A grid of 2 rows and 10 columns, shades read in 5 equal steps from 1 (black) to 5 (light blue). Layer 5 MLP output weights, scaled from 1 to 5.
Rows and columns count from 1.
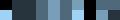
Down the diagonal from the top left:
1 2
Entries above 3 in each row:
2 4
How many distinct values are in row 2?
5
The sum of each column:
6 4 4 6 8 6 9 2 7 5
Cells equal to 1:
3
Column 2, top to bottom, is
2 2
